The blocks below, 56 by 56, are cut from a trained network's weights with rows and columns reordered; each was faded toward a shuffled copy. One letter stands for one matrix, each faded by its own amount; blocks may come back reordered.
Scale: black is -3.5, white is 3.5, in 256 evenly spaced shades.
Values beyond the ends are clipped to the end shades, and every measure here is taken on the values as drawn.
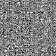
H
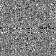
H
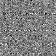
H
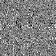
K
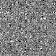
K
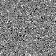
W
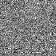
H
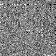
H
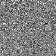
H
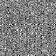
H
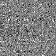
K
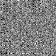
H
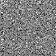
K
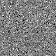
K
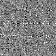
K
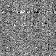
H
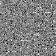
K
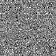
K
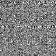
H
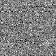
W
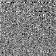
H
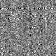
H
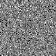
K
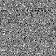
W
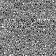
W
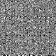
H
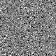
K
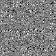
K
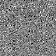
K
